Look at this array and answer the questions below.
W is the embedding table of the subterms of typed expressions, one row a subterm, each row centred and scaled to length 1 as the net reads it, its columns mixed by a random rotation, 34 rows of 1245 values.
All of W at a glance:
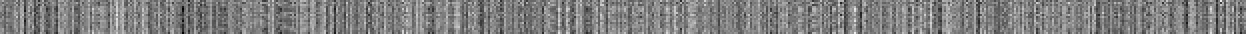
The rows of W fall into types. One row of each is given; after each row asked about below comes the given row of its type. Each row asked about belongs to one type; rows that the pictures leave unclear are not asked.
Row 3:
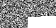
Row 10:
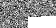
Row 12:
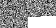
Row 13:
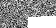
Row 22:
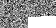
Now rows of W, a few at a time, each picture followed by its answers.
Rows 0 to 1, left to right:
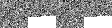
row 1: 22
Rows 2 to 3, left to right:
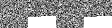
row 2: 3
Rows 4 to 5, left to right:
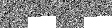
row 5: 22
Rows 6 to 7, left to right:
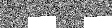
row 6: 12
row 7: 10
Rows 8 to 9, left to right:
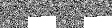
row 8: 10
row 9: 10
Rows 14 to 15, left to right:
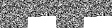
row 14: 3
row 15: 3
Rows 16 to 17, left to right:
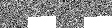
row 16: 13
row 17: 22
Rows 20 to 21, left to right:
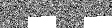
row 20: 10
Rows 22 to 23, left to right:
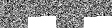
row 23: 3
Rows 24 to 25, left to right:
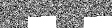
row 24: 10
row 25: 3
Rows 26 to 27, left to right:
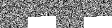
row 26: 3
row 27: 12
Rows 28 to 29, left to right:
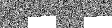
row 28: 10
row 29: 12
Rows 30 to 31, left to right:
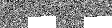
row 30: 22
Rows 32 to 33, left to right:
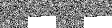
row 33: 10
